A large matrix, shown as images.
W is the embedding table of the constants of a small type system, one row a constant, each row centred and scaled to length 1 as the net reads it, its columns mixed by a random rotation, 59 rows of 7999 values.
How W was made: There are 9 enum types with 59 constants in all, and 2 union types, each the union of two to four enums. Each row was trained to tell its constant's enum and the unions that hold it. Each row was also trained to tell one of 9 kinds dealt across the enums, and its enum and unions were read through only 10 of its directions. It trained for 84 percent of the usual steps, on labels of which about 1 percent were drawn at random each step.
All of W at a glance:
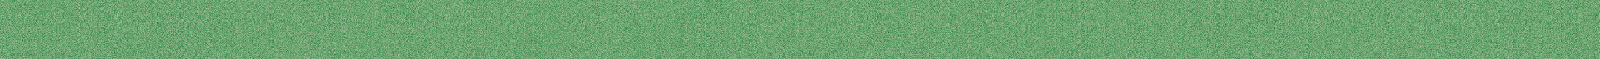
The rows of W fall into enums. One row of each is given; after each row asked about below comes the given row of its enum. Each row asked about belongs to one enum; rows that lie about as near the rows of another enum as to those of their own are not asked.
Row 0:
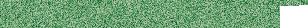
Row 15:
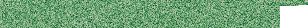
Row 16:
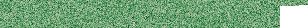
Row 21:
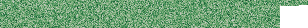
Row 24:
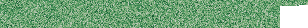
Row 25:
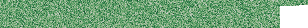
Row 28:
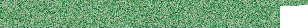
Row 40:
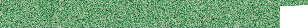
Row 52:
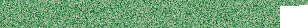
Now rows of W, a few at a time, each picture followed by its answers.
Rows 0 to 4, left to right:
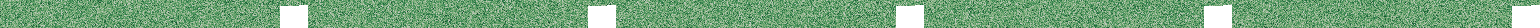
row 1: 25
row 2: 16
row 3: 28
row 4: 24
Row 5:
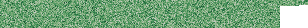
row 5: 0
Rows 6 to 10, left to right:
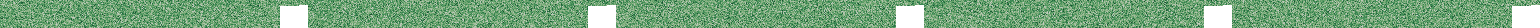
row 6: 28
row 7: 24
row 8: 16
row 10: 21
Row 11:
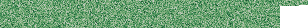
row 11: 21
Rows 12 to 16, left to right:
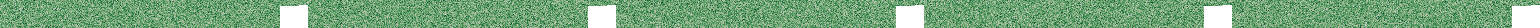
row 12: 0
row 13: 25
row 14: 25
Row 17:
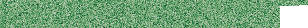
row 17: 15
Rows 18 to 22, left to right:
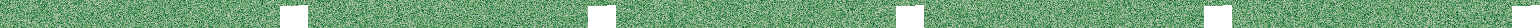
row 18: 40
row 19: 15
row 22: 52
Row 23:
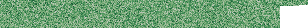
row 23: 25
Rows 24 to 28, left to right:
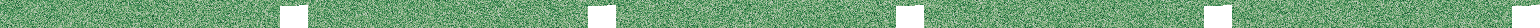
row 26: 16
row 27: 28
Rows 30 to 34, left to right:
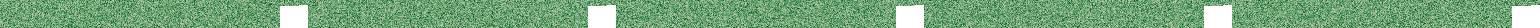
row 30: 28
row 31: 16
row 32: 28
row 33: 24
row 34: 15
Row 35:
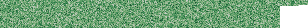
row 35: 40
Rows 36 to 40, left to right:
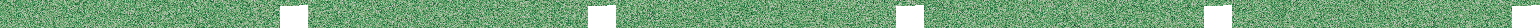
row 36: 25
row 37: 15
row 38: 52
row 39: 24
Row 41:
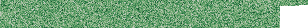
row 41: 16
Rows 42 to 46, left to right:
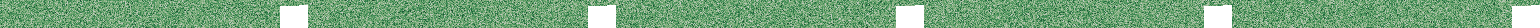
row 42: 28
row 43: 52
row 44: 15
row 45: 52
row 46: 40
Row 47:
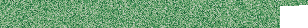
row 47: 16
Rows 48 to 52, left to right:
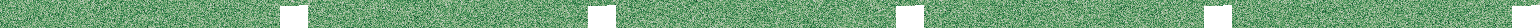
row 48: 52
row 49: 15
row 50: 25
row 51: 0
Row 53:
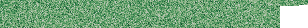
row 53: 24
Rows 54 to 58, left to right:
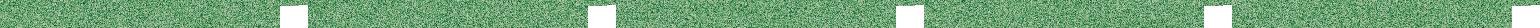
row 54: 25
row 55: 24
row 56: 28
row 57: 16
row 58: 15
